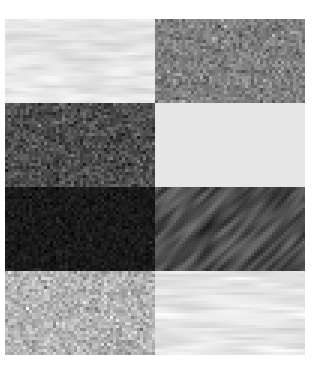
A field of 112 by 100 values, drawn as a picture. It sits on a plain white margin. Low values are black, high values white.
It is made of 4 by 2 panels. Panel 1,1: very high, streaked across, faint in contrast. Panel 1,2: middling, fine-grained. Panel 2,1: low, fine-grained. Panel 2,2: very high, flat. Panel 3,1: very low, fine-grained, faint in contrast. Panel 3,2: low, slanting up to the right. Panel 4,1: high, fine-grained. Panel 4,2: very high, streaked across, faint in contrast.
